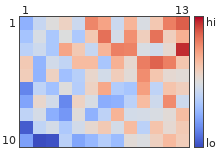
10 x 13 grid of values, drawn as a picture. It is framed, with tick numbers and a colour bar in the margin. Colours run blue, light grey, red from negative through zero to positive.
The bottom right is the smoothest part. The field climbs toward the top right. Neither half mirrors the other. The ninth with the lowest average is the bottom left.
